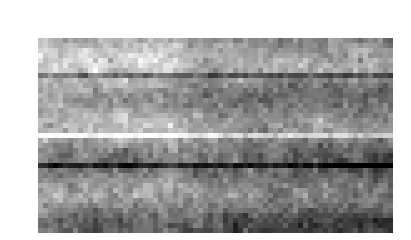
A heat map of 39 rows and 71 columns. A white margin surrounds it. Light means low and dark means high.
Odd lines: rows 8, 20 and 26. Ninth with the lowest average: top left. Stripes: horizontal, repeating 3 times. Grain: streaks across. Slope: up to the bottom right.
